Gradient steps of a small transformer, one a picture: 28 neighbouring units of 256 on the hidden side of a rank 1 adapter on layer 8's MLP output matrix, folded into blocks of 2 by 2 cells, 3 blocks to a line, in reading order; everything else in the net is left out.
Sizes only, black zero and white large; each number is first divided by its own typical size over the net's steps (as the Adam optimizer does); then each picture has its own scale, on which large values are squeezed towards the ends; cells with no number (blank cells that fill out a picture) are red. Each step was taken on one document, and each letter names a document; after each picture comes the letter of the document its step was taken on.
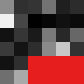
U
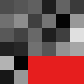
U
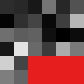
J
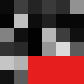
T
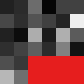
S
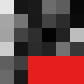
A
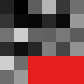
J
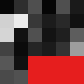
U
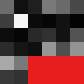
T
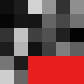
J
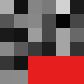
A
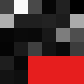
S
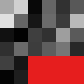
S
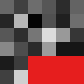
A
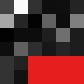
S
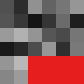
J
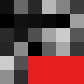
U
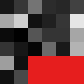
U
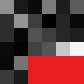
T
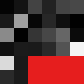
T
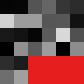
A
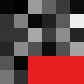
U
